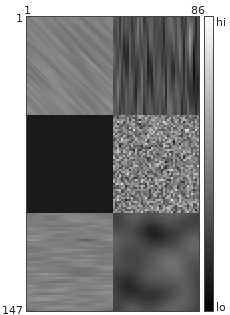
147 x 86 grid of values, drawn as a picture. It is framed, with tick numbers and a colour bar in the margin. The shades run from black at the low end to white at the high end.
The table splits into 3 rows of 2 panels. Panel 1,1: middling, slanting down to the right, faint in contrast. Panel 1,2: low, streaked downward. Panel 2,1: very low, flat. Panel 2,2: middling, fine-grained, strong in contrast. Panel 3,1: middling, streaked across, faint in contrast. Panel 3,2: low, smooth.
